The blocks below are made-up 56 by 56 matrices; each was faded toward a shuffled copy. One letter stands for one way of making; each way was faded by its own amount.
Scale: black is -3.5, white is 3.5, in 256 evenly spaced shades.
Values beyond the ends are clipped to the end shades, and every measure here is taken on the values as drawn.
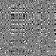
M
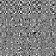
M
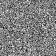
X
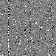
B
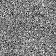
X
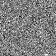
X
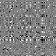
M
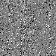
B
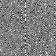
B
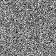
X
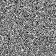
X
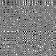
M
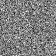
X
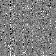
B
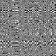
M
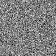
X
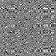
M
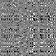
M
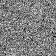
X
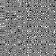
M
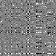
M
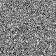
X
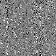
B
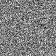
X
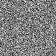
X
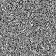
X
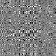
M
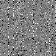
B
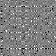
M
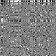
M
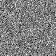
X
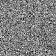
X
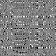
M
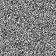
X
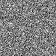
X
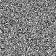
X
